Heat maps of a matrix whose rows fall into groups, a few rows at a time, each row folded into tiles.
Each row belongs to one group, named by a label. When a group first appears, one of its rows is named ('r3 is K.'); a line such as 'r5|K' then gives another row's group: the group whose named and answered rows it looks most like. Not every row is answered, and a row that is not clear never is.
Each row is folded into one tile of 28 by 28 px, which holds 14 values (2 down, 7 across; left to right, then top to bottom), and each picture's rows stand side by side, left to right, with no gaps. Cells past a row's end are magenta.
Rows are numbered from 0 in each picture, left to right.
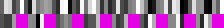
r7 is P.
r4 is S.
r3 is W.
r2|S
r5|P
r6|S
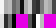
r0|S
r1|P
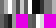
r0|W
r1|P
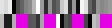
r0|S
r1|W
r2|S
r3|P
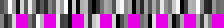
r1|P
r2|S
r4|S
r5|W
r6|S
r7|P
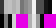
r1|S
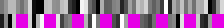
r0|W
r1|P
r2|S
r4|P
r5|S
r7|S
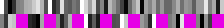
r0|P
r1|W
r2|S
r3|S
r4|P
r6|W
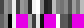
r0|W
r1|S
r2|S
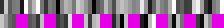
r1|W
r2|W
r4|W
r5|P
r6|S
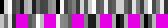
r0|S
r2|S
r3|W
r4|W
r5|W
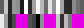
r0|S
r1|W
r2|P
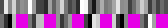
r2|S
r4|S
